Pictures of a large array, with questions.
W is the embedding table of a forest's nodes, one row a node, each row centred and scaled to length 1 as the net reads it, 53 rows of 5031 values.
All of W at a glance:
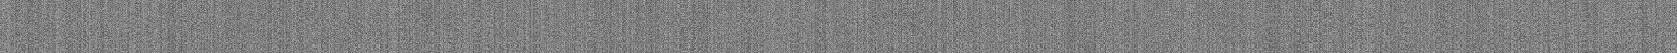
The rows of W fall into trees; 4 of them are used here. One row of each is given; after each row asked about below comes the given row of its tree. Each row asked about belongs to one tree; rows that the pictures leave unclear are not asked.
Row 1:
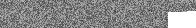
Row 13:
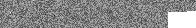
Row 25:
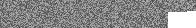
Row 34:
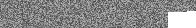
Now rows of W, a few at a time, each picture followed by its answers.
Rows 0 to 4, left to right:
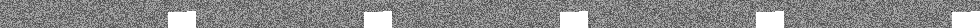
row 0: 34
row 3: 13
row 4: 34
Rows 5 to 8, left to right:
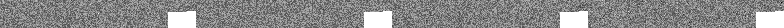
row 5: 1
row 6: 34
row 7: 1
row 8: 13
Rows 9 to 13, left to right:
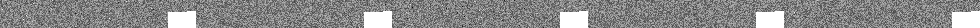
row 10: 34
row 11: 25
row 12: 1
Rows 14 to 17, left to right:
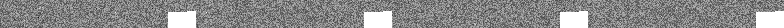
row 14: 25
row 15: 13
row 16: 34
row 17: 13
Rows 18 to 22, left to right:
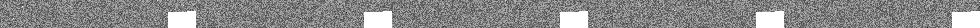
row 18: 25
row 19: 1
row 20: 34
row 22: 1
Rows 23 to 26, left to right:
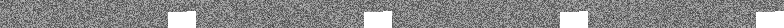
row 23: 1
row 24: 13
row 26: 13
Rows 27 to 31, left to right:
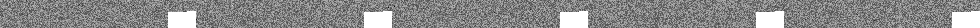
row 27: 34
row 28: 1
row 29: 25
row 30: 1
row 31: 25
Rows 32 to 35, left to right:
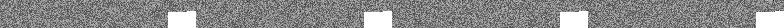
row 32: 34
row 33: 34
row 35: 25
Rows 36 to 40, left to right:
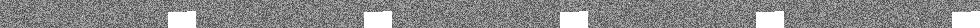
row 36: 34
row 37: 1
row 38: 25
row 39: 1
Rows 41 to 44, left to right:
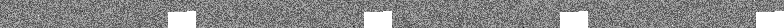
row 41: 34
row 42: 13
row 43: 1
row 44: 34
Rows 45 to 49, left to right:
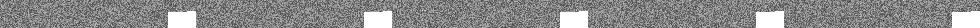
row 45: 34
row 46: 34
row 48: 1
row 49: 1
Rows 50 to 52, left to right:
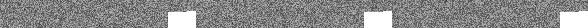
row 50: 34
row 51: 13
